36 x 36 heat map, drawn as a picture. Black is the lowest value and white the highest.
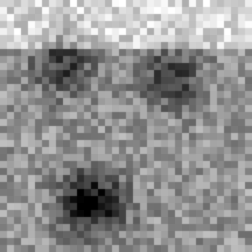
A horizontal seam about 20% of the way down splits the table, and the top part is higher. Three dips sink into the field. The ninth with the lowest average is the bottom middle.
